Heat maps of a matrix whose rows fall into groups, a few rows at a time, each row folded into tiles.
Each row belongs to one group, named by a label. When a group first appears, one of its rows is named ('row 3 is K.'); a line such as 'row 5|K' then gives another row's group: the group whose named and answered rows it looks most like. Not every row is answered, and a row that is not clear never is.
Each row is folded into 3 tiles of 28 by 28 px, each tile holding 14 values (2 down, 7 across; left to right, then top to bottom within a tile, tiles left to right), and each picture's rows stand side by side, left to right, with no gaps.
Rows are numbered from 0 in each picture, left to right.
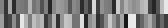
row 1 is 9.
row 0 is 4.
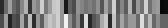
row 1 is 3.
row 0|9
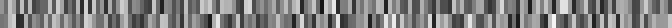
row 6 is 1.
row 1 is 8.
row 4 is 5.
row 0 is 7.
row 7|4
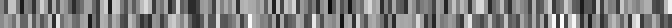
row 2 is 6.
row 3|8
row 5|1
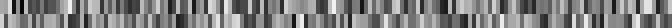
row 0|8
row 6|6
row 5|6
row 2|9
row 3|9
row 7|1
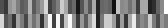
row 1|9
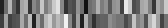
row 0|9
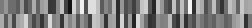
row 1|7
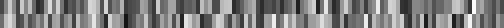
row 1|7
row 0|7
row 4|9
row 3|4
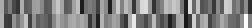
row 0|4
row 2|7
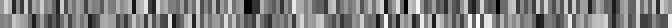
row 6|8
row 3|9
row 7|6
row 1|5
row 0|8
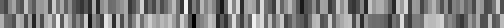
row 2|8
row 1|4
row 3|8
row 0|3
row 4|8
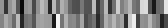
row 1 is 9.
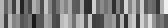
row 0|8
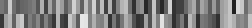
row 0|6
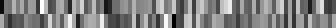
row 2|1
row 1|6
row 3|3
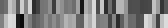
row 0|7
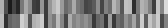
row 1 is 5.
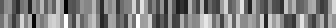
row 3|1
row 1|7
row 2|4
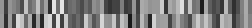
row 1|6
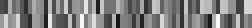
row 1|8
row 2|1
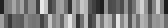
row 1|4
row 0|5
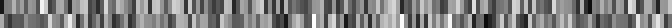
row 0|5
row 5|1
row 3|8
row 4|9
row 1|4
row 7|5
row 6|7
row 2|7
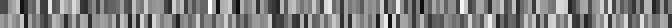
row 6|9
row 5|5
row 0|6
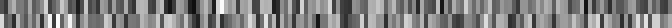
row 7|3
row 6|4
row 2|6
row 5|8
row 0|3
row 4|4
